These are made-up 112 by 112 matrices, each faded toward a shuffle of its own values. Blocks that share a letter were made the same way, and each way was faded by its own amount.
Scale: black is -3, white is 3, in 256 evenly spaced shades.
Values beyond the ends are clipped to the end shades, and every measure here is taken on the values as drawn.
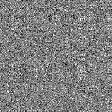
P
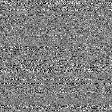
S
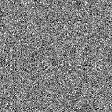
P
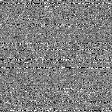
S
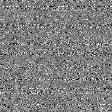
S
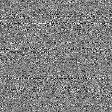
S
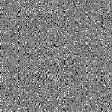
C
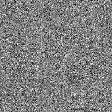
P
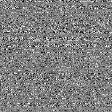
S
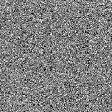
P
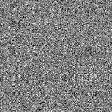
P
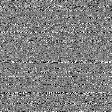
S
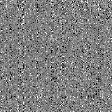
C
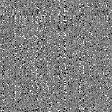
C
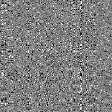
C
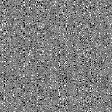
C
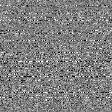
S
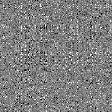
C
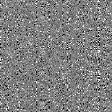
C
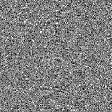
P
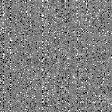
C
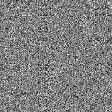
P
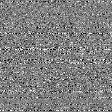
S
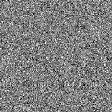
P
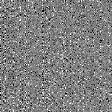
C
